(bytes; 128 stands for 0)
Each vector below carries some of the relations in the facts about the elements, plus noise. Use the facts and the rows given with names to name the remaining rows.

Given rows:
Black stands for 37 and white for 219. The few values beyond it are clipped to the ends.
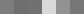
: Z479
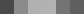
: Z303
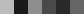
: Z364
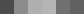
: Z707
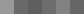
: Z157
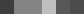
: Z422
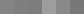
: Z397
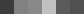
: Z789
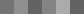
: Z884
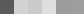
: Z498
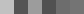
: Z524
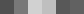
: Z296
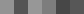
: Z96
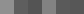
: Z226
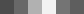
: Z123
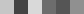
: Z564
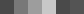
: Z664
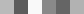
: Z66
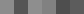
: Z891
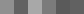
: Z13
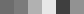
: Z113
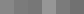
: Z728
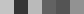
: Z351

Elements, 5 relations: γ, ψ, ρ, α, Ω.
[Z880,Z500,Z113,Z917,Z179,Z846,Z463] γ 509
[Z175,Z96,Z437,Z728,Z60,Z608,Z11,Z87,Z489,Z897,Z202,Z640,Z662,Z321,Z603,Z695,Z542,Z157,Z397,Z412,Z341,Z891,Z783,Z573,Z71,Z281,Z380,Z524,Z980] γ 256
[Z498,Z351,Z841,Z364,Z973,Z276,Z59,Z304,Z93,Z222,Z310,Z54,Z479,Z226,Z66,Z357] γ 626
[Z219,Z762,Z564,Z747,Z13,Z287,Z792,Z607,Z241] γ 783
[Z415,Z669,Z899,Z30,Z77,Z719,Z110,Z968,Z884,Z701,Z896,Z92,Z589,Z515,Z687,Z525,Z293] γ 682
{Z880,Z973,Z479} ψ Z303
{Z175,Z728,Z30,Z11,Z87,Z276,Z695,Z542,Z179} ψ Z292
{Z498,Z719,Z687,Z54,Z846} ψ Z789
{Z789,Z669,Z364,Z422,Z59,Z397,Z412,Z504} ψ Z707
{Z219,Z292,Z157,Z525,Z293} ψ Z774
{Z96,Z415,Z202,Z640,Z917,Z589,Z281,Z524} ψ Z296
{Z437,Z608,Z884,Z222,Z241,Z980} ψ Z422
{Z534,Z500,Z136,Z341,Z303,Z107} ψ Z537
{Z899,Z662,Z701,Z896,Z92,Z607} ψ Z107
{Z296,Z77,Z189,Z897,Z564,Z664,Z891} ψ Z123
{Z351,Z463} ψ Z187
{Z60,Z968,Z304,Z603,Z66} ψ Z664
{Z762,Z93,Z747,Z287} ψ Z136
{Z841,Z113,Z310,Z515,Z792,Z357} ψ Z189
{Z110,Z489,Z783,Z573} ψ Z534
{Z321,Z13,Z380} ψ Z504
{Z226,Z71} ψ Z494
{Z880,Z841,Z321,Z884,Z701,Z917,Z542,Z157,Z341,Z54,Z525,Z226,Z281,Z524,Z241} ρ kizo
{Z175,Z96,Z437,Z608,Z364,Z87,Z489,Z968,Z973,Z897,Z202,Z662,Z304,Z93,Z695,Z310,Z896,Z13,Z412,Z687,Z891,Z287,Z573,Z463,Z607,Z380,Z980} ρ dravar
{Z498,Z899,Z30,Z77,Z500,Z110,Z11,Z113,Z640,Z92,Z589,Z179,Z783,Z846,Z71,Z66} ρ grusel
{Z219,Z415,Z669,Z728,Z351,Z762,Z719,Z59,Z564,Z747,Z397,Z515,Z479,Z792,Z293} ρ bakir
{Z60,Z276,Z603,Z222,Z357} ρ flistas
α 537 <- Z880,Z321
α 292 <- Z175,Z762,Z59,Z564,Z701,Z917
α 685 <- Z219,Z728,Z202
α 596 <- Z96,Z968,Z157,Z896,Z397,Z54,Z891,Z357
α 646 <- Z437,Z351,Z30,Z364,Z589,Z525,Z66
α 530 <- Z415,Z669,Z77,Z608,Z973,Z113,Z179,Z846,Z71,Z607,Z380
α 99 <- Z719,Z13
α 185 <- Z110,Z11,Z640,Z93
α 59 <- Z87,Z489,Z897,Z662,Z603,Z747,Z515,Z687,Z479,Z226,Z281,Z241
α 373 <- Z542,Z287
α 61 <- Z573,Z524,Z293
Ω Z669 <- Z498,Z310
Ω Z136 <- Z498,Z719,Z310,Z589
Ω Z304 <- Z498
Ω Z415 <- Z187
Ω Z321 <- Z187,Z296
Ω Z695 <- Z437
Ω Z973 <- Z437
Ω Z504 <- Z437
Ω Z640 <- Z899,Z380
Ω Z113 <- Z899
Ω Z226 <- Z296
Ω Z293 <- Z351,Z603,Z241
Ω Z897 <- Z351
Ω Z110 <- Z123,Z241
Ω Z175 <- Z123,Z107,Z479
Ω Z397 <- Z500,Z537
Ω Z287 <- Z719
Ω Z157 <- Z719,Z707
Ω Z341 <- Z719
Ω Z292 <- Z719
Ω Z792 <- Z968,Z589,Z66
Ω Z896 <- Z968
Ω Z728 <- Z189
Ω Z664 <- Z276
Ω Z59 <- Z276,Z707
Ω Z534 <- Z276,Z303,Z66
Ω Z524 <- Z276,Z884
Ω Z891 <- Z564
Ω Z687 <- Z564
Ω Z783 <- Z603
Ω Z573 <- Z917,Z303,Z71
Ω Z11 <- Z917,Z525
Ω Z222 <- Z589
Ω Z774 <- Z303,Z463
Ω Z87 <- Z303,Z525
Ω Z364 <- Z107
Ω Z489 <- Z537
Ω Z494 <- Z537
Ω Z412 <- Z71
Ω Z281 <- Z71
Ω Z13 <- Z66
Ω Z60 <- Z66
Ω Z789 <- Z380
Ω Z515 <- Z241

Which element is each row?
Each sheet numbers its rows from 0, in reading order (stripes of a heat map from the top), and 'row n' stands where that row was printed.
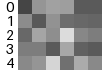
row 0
Z136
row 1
Z380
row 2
Z60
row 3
Z841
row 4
Z719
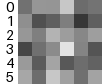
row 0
Z792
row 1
Z880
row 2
Z11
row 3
Z107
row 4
Z573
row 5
Z640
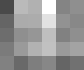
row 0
Z500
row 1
Z276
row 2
Z77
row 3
Z71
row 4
Z415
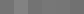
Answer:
Z669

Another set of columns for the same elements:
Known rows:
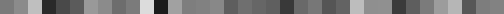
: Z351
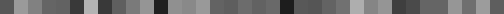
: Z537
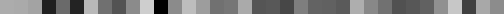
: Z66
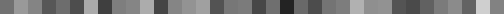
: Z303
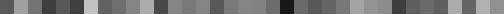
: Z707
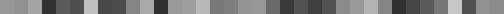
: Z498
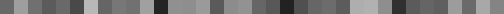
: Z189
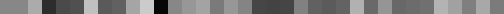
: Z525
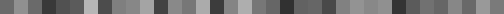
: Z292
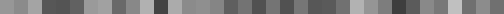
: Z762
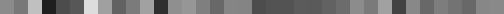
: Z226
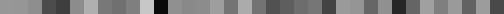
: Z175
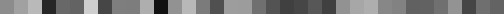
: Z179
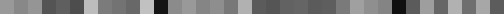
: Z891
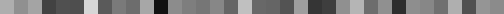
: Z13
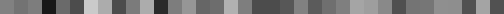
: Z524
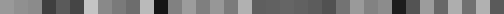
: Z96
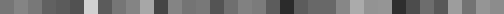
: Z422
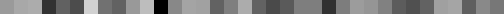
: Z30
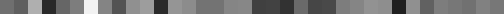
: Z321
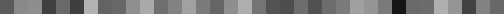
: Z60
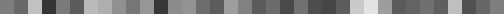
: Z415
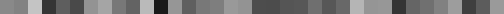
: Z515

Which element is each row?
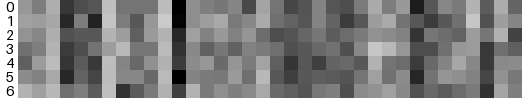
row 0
Z364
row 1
Z589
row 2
Z701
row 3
Z293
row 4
Z603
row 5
Z897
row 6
Z110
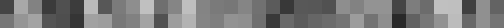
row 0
Z276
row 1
Z357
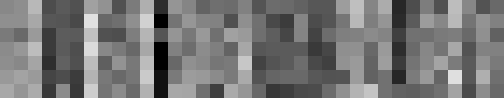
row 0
Z397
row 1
Z437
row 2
Z341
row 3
Z687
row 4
Z87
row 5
Z968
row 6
Z113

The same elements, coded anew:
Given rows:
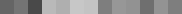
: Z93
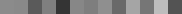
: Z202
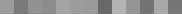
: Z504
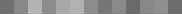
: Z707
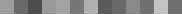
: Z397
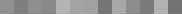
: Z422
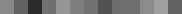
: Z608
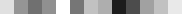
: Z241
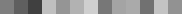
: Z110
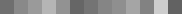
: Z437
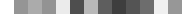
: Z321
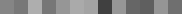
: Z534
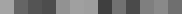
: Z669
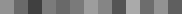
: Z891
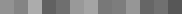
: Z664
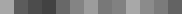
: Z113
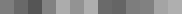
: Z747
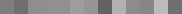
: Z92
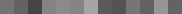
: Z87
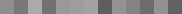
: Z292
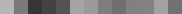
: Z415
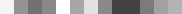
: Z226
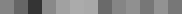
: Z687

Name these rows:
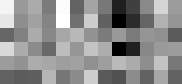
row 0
Z542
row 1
Z157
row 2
Z498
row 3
Z917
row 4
Z351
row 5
Z11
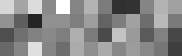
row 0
Z884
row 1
Z175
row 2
Z222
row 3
Z66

